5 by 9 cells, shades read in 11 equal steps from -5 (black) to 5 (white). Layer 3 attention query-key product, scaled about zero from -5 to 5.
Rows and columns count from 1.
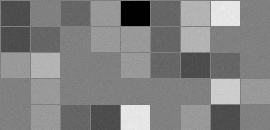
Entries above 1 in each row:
2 1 1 1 1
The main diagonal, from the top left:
-2 -1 0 0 4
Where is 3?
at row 4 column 8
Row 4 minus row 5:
0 0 1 2 -4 0 -1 5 1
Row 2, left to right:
-2 -1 0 1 1 -1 2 0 0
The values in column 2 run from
-1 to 2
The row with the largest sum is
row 4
